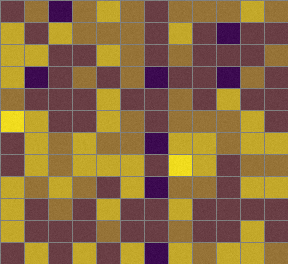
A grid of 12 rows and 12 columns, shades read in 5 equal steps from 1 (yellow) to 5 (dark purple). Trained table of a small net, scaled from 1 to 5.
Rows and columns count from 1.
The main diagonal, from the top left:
4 4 4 3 2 3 5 1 3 4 2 3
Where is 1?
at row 6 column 1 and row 8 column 8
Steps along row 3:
same up same down up up down up same same down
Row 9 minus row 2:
0 -1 0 0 1 -1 1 1 -1 -1 -2 -2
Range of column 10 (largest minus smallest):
3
